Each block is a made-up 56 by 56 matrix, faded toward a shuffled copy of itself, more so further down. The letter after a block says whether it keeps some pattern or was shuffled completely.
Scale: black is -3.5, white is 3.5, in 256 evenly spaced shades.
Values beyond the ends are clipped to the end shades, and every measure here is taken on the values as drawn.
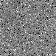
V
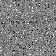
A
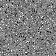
A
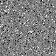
A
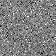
V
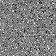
A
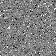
V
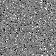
A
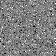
A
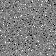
V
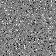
A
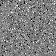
V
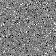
A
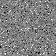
V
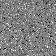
V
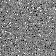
A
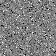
V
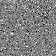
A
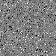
A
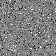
V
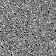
V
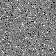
A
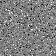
V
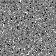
A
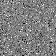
V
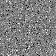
V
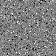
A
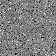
V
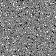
A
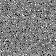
V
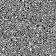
V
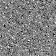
V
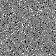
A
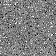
V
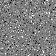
V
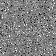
V
